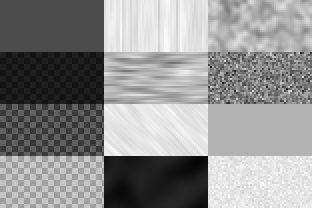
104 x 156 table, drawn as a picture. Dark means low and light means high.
The table splits into 4 rows of 3 panels. Panel 1,1: low, flat. Panel 1,2: very high, streaked downward, faint in contrast. Panel 1,3: high, blotchy. Panel 2,1: very low, checkered, faint in contrast. Panel 2,2: high, streaked across. Panel 2,3: middling, fine-grained, strong in contrast. Panel 3,1: low, checkered. Panel 3,2: very high, slanting down to the right, faint in contrast. Panel 3,3: high, flat. Panel 4,1: high, checkered. Panel 4,2: very low, smooth, faint in contrast. Panel 4,3: very high, fine-grained, faint in contrast.
